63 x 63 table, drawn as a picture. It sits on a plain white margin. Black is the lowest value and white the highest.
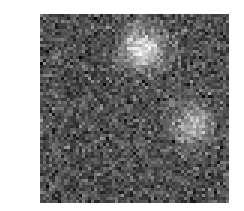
The halves do not mirror each other. There are two bumps. The ninth with the highest average is the top middle. No single row or column stands out from its neighbours.
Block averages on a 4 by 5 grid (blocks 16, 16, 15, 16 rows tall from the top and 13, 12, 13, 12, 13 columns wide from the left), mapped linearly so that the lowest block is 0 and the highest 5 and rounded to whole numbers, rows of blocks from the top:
00520 / 00111 / 00023 / 00000
